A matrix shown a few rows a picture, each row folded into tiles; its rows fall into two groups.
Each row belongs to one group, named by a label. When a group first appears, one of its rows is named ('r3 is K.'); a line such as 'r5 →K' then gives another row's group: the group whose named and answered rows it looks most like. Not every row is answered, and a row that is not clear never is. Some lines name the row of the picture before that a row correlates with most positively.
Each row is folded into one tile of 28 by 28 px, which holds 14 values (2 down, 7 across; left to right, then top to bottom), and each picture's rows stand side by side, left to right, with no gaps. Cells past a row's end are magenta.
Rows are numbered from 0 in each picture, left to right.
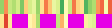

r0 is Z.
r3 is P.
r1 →P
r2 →P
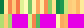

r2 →P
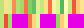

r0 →Z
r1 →P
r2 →P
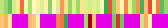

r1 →Z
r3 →Z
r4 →Z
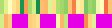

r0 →Z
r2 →P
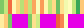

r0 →Z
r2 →Z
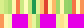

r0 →P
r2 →P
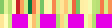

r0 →P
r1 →Z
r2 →Z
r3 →P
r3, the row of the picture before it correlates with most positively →2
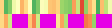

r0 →P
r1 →P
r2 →P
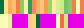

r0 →Z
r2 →P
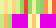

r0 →Z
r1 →P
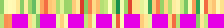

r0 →Z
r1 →P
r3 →Z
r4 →P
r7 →Z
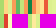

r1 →Z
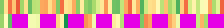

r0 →Z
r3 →P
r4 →P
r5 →Z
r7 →Z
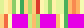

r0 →Z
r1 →Z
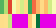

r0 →Z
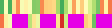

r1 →P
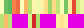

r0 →P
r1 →Z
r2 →P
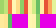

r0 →Z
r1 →P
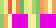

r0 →Z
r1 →P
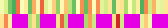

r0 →P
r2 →Z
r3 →Z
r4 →Z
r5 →Z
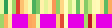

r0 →P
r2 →Z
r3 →Z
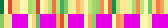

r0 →Z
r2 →P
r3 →P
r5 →P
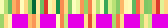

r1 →P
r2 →Z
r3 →Z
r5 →P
